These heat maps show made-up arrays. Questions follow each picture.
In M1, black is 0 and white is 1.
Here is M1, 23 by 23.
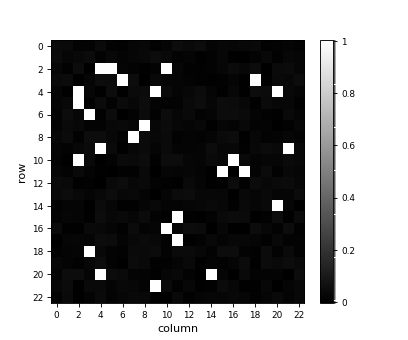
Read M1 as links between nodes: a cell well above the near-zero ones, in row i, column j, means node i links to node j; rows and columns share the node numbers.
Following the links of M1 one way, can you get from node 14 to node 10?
yes
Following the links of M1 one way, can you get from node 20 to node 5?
yes
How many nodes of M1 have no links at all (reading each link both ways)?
6
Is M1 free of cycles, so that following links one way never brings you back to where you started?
no
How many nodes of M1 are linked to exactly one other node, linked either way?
10
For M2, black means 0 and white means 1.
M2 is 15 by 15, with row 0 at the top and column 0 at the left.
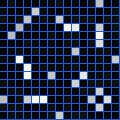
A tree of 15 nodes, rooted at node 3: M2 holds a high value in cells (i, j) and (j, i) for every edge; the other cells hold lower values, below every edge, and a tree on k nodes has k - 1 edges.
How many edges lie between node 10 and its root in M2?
2
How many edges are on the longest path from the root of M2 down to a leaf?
3
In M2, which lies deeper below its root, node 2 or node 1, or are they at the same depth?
node 1
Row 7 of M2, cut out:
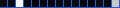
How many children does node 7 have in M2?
1
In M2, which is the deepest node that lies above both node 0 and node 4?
12
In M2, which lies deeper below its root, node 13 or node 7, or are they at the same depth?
the same depth
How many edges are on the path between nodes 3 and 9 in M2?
1
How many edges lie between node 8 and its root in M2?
1
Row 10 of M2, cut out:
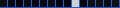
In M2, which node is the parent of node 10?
9
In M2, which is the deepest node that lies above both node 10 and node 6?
9
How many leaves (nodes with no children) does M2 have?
9
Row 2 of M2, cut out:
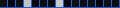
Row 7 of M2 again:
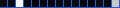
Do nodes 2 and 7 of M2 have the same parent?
no
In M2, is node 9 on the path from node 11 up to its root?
no
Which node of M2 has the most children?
12
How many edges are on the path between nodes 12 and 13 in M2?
1
